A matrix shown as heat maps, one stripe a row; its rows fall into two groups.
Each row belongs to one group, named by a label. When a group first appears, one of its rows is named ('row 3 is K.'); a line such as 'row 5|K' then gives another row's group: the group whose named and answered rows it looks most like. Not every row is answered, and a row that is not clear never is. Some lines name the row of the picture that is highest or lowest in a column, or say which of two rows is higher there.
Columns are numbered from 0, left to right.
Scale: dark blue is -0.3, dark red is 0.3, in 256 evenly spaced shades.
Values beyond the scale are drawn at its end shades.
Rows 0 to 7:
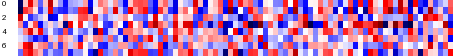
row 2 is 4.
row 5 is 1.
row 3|1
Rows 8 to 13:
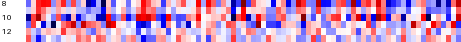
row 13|4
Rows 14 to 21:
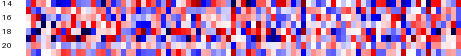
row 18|1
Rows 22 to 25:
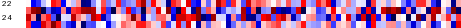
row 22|1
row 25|1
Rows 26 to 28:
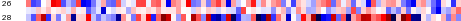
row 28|1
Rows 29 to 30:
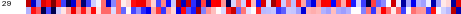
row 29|1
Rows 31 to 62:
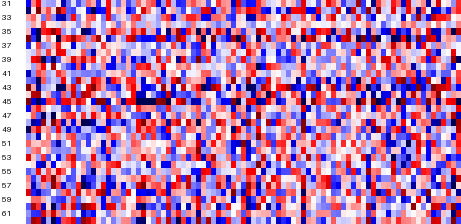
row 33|4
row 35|1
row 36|4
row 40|1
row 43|4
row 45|4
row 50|1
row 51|4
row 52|4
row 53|4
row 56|1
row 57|1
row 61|1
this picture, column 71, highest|39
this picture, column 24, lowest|45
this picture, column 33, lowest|45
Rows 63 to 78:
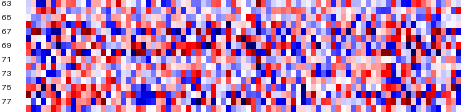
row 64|1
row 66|1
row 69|4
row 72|1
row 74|1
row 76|4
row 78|1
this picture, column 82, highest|67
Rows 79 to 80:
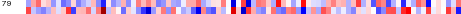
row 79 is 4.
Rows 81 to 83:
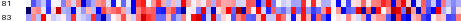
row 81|1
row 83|4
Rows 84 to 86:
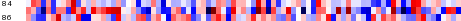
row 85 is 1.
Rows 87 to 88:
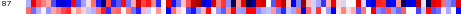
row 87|4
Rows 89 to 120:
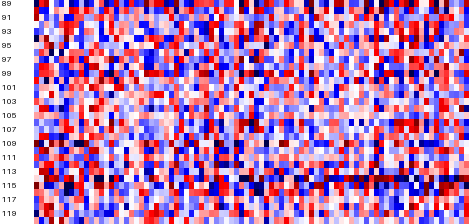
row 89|4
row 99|4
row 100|4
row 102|4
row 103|4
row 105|4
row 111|1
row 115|4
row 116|4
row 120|1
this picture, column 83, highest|115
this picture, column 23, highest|114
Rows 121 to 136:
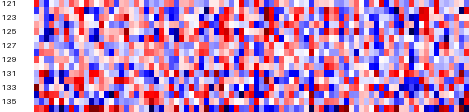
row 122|1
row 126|1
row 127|4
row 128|4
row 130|1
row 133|4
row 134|4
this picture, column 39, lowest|136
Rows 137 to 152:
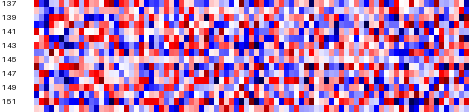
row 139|1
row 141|4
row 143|4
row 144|1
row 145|4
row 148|4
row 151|4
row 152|1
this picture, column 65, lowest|148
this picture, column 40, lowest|143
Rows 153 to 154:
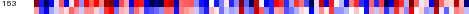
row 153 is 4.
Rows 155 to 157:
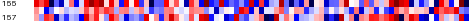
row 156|4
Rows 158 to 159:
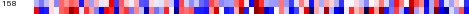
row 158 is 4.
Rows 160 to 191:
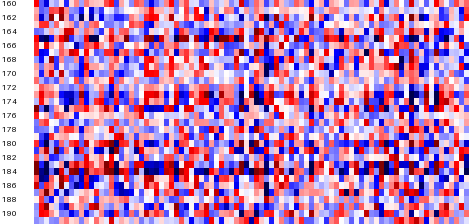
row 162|1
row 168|1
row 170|1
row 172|4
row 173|4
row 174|4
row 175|4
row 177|4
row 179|1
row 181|4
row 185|1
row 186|1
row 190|4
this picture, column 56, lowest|181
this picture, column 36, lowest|165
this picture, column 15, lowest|181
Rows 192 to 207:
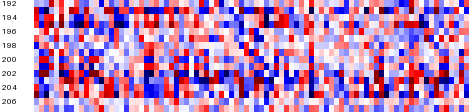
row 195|1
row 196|4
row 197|4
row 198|4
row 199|1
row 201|1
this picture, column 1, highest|202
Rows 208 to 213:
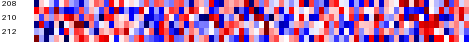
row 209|4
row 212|1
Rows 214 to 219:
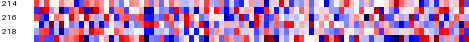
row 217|1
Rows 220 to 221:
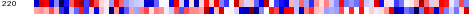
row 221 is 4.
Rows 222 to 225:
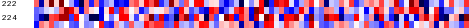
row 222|1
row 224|1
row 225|4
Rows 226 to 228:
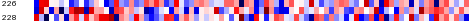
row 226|4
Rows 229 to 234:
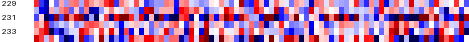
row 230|1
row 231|1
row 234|4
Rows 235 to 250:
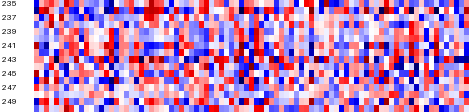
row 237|1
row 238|1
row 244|4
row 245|4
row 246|4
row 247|4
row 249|4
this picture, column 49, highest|243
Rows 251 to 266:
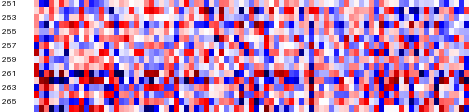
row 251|1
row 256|1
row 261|1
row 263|4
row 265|4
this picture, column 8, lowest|261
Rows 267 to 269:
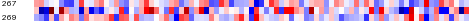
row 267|4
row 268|1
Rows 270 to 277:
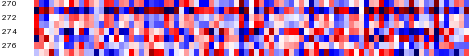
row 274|4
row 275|4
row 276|4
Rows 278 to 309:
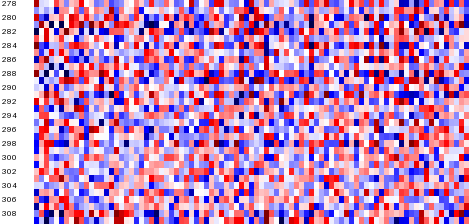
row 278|4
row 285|1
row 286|4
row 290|4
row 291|4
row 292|1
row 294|4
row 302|4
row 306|1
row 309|1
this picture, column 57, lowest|282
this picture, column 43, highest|291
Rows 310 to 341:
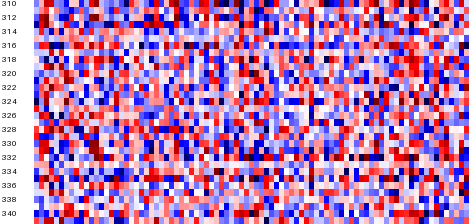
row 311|4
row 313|4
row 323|4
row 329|1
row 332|4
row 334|1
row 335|4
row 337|1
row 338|1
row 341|1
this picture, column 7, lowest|332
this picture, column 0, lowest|324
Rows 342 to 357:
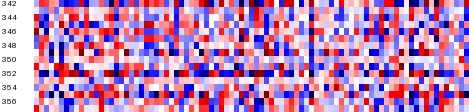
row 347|4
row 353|1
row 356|4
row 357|4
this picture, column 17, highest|352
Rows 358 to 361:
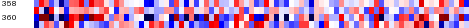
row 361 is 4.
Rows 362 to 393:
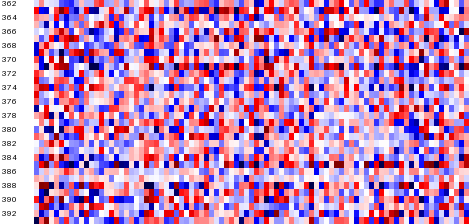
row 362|4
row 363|1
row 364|4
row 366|1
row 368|4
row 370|1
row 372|4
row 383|4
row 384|1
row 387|4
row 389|1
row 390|1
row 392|1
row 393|4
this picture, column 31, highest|381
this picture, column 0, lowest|393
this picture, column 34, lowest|371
